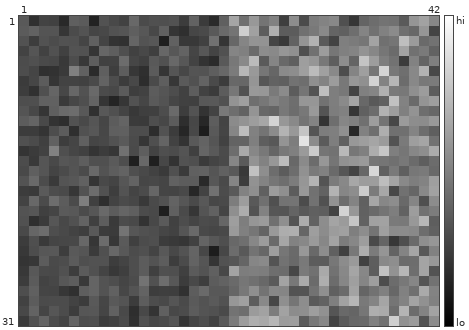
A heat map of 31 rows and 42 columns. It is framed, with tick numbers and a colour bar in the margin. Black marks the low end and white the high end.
The table splits into one row of 2 panels. Panel 1,1: low, fine-grained. Panel 1,2: middling, fine-grained, strong in contrast.
